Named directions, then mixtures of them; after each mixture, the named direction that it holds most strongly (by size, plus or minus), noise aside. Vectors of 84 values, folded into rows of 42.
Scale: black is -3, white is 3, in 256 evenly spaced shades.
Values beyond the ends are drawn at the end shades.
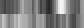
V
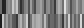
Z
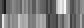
V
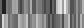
Z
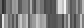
Z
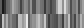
Z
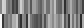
Z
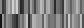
Z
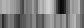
V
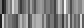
Z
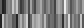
Z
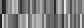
Z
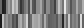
Z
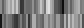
V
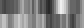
V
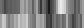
V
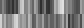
V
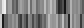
Z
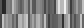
Z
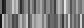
Z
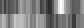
V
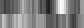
V
